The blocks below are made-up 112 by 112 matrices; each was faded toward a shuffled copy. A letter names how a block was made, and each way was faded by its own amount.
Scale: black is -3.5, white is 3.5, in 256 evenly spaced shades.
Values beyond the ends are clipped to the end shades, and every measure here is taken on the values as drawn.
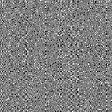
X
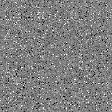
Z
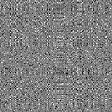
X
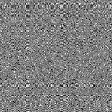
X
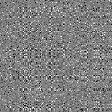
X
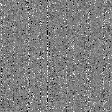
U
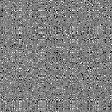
X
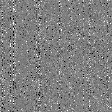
U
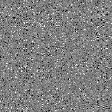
Z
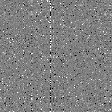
Z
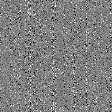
U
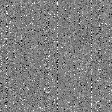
U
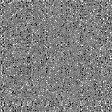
Z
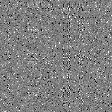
Z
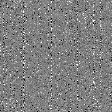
U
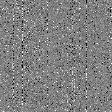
U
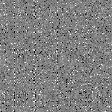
Z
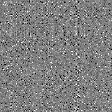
Z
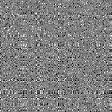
X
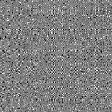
X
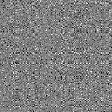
X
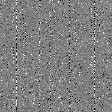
U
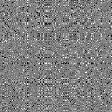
X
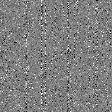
U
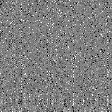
Z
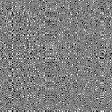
X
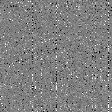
Z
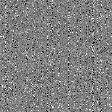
U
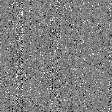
U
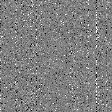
U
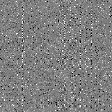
Z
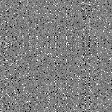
Z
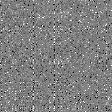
Z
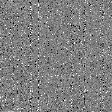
U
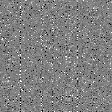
Z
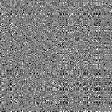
X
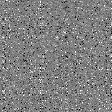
Z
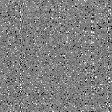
Z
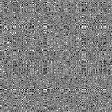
X
